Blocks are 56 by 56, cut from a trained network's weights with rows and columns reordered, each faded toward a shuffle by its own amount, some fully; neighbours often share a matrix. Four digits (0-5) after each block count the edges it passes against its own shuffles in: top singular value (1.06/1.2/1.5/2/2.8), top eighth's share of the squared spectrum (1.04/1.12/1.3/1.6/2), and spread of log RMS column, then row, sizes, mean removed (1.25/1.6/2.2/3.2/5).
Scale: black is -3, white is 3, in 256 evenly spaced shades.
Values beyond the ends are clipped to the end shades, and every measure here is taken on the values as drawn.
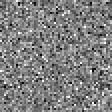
1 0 0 0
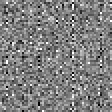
3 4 3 1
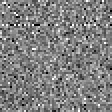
2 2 0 1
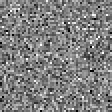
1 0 0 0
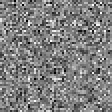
3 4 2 2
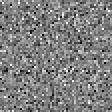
1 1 0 1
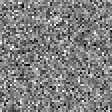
0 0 0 0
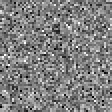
0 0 0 0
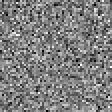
2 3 0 1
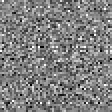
3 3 0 2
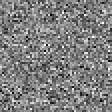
3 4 1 2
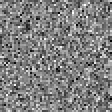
1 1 0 0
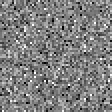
1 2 1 0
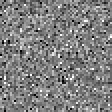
2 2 1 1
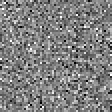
2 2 1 0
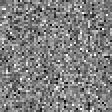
1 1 0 0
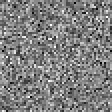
1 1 0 0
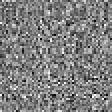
3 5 2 2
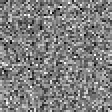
1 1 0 0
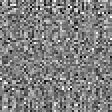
3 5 1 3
